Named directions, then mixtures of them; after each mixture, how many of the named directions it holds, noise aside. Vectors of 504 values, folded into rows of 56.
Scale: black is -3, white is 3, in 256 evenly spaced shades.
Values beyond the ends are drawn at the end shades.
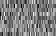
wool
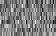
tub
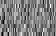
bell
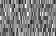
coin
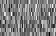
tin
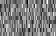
three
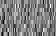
one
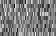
three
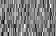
one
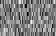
one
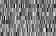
three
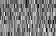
three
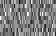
one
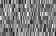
one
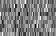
three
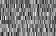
three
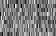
one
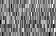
two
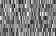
one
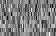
one
